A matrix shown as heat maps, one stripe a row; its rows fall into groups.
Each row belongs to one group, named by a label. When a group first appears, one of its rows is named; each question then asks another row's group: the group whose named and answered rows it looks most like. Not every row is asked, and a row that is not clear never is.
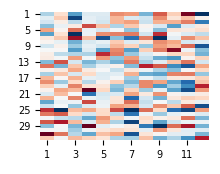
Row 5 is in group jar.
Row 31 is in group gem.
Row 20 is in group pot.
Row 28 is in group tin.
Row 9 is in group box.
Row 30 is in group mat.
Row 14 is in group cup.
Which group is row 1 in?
box
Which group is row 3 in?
box
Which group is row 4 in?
pot
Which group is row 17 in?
jar
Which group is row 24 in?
box
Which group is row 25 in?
cup
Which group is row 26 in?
tin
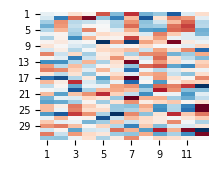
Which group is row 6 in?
mat
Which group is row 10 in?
box
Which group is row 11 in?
cup
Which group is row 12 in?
mat
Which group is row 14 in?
cup
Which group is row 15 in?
tin
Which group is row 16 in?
cup
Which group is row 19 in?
box
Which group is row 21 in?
pot
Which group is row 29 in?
tin
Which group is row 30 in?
box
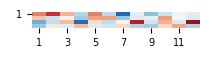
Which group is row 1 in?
tin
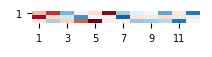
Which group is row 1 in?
gem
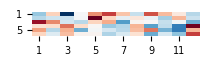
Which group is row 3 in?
gem
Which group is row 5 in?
cup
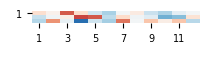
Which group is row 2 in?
pot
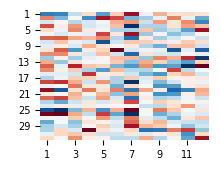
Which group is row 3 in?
box
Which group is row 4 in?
jar
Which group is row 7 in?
tin
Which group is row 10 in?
gem
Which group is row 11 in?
tin
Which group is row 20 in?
cup
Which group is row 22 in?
tin
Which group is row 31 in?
pot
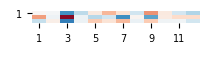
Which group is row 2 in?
jar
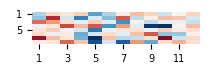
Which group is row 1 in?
pot
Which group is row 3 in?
tin
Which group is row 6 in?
cup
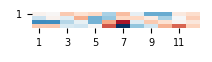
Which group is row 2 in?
pot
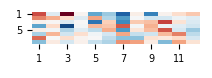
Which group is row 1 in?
jar
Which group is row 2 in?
tin
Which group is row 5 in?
mat
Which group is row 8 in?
pot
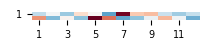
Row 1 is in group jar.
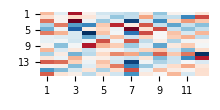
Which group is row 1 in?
jar
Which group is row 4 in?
gem
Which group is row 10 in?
cup
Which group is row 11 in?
box
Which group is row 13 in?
tin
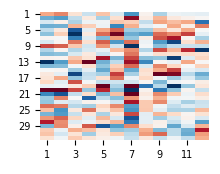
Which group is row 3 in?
box
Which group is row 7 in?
mat
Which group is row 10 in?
box
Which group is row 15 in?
mat
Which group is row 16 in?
mat
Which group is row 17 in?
gem
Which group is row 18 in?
jar
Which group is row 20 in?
tin
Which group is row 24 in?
gem
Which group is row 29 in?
pot
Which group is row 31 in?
cup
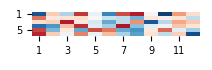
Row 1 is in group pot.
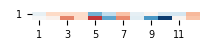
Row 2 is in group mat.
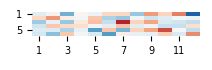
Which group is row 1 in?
box
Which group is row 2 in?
tin
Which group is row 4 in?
pot
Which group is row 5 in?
mat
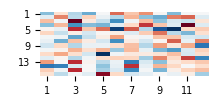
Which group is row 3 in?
jar
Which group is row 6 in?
cup
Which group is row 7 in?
mat
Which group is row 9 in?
box
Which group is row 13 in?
jar
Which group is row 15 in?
jar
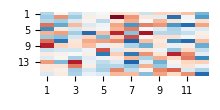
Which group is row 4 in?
cup
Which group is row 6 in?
gem
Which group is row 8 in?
cup
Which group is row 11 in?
mat
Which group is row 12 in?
box
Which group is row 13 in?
jar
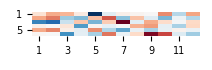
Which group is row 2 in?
gem
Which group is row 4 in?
cup
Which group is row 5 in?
tin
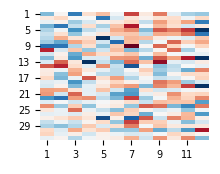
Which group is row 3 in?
box
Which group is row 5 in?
box
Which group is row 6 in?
box
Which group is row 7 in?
pot
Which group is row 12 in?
box
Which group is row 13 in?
cup
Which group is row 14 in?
tin
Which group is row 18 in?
mat
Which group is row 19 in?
box
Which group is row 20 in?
tin
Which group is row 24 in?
cup
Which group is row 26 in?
box
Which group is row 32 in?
box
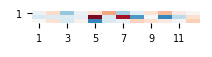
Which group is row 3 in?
pot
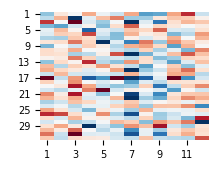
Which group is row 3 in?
jar
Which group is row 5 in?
cup
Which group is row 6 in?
pot
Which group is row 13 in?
pot
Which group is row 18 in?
jar
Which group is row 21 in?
jar
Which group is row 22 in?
jar
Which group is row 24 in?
box
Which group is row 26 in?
tin
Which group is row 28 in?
box
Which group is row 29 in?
cup
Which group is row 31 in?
jar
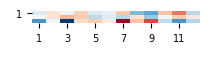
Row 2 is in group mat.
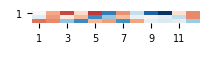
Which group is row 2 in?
pot
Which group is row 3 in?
gem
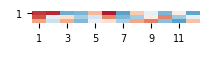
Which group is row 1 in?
gem
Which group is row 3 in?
cup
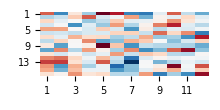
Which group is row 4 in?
mat
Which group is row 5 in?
tin
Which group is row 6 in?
box
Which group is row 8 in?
pot
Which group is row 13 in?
tin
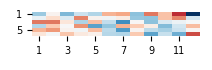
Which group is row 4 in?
pot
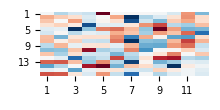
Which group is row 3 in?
jar
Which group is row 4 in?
cup
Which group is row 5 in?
mat
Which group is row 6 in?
box
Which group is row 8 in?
jar
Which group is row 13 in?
tin
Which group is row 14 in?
pot
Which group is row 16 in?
tin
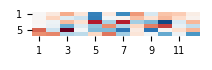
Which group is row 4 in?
mat
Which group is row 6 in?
gem
